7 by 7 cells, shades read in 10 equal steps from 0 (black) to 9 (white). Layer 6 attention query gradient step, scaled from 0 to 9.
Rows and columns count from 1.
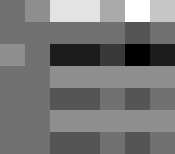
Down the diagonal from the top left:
4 4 1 5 4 5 4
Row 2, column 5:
4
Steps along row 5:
same down same up down up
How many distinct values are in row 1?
6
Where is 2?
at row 3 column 5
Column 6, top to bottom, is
9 3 0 5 3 5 3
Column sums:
29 29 29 29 30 28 30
